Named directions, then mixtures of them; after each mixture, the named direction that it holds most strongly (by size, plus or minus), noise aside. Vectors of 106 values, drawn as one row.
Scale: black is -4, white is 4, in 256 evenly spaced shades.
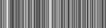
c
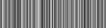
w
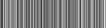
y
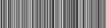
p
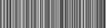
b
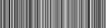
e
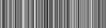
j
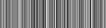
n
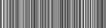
b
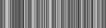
c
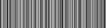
b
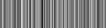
w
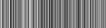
e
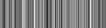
j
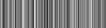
j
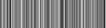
b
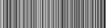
y
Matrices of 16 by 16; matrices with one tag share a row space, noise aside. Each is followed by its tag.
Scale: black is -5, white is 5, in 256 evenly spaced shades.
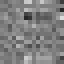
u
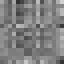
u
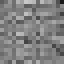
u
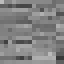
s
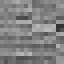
s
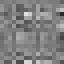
u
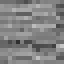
s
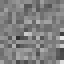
u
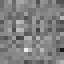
u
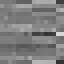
s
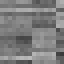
s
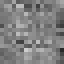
u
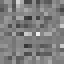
u
